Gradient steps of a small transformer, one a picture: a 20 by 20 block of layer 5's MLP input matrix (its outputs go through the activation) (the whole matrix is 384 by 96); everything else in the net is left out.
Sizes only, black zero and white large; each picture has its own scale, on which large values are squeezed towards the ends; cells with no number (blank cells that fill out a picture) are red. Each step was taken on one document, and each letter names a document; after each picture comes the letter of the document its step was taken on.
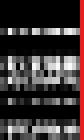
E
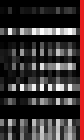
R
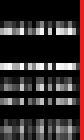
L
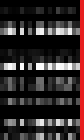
L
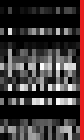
R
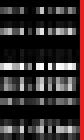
L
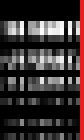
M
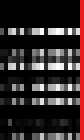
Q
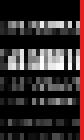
M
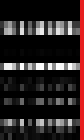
L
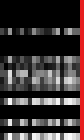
E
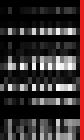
R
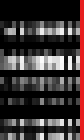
M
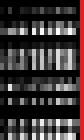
R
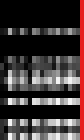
E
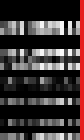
M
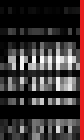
R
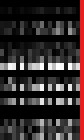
Q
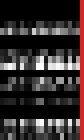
Q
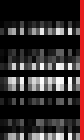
Q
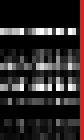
L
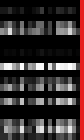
L
